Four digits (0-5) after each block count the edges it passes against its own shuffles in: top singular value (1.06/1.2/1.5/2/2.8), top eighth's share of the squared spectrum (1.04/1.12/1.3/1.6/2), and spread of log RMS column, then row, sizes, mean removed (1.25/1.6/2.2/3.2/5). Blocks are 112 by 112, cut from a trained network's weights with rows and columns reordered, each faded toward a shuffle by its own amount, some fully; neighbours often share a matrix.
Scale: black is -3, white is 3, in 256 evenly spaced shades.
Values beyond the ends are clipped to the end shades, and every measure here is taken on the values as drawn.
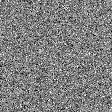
0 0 0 0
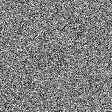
1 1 0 0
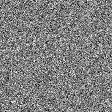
2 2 0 0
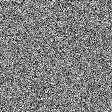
2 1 0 0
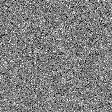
0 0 0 0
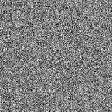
4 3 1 2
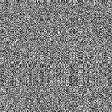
5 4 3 3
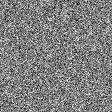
0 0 0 0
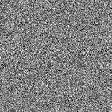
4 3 1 1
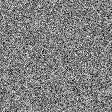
1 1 0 0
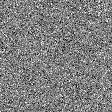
0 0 0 0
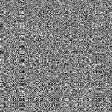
5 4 2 3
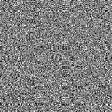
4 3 2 2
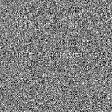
4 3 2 2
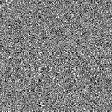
4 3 2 2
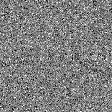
3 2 0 0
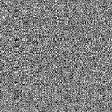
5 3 2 3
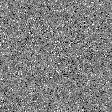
3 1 0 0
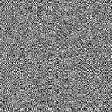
5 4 3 3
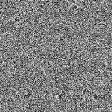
4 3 0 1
